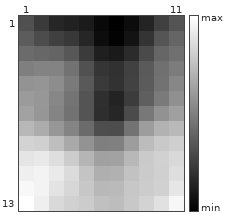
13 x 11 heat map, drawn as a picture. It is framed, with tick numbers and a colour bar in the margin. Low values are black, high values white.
Slope: up to the bottom. Ninth with the highest average: bottom left. Ninth with the lowest average: top middle. Lone odd cells: none.
